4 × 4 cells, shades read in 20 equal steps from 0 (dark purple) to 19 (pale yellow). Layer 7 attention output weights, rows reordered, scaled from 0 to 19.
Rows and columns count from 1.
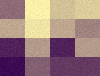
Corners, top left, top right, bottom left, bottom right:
8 16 0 4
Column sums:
23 56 34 42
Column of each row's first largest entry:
2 2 2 2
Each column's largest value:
13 19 15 16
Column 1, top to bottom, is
8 13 2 0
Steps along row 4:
up down same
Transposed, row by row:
8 13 2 0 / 19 18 12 7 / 15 13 2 4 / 16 10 12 4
